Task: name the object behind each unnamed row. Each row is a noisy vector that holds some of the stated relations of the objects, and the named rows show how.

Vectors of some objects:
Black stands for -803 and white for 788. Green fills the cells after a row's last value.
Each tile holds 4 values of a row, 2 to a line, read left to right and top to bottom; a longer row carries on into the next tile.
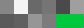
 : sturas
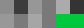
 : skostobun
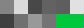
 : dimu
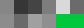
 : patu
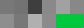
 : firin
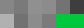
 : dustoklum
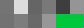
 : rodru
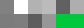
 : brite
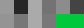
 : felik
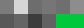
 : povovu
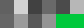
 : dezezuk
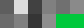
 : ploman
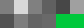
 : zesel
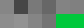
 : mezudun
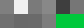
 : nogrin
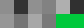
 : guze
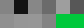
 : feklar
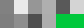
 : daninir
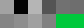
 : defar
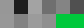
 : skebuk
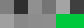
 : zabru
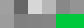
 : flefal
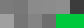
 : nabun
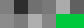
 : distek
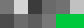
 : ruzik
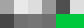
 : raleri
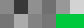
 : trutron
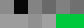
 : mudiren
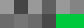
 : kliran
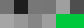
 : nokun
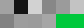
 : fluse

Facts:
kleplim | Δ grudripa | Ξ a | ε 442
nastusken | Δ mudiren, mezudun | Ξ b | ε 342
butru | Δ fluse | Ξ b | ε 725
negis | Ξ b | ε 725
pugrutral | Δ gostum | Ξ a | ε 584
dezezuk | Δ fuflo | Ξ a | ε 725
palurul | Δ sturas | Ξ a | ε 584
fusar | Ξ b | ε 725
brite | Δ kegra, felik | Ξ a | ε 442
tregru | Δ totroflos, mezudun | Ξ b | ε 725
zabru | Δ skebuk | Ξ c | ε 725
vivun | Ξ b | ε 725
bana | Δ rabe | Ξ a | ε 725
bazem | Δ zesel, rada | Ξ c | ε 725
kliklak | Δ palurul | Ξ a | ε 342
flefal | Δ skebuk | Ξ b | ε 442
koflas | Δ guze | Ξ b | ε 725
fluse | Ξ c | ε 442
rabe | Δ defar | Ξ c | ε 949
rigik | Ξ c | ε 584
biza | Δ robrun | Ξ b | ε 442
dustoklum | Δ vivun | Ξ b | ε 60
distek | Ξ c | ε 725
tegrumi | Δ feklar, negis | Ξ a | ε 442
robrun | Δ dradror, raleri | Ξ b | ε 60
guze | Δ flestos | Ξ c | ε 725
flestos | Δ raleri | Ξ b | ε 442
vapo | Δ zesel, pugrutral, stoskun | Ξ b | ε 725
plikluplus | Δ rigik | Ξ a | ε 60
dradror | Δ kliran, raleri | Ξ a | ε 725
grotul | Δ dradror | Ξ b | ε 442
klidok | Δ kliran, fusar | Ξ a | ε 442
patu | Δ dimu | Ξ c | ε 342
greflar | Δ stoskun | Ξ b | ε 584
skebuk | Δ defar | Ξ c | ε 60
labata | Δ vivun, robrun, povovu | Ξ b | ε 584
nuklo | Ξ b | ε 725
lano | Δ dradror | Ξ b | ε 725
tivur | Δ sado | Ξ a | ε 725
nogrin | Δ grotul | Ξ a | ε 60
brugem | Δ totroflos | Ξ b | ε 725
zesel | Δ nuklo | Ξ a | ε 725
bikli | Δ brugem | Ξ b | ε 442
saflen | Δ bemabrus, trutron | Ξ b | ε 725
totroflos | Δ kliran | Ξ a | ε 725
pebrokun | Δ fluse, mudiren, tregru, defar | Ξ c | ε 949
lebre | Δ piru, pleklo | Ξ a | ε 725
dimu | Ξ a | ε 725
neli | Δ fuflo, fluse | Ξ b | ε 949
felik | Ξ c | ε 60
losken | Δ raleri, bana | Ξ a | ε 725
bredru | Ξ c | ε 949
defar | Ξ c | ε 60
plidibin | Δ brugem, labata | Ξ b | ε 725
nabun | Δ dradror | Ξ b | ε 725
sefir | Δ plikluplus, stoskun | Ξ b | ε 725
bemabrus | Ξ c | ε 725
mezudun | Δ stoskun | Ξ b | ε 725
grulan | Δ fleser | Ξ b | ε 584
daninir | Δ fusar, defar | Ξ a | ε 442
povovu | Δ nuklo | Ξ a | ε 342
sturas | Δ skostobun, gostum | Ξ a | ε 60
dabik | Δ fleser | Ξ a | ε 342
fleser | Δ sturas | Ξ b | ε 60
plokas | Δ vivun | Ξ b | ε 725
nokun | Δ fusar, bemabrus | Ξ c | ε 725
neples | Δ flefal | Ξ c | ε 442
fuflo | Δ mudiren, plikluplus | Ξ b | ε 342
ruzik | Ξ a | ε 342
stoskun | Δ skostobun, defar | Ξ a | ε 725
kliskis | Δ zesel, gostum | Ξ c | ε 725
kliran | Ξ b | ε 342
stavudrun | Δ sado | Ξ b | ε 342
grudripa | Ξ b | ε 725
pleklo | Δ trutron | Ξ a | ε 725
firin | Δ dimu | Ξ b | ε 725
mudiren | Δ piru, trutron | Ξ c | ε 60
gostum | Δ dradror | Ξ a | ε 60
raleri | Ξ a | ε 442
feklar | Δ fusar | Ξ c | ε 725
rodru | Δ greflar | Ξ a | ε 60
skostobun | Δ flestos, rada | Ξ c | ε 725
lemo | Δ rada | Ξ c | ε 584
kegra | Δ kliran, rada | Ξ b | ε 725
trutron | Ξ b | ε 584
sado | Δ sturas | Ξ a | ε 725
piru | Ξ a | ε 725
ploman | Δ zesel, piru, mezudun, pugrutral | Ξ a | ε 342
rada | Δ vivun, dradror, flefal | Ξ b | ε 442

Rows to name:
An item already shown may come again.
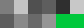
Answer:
plikluplus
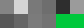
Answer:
gostum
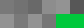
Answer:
koflas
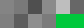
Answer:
stavudrun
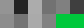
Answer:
felik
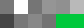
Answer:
palurul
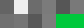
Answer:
losken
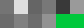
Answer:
rodru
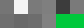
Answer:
nogrin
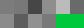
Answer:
stavudrun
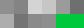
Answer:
biza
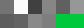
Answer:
tivur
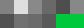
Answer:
dradror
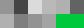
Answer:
neples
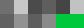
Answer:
pleklo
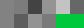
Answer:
stavudrun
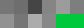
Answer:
firin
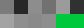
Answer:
zabru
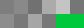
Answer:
grulan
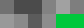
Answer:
nastusken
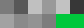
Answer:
lemo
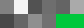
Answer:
sado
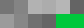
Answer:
labata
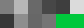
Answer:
piru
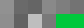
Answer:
fleser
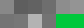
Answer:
grudripa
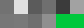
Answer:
rodru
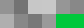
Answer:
bikli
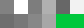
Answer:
kleplim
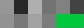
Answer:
felik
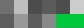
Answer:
pleklo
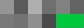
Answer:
vivun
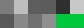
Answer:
plikluplus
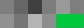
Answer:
firin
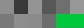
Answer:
fusar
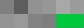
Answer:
greflar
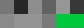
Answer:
rabe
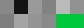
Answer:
rigik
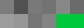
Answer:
tregru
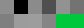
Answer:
bemabrus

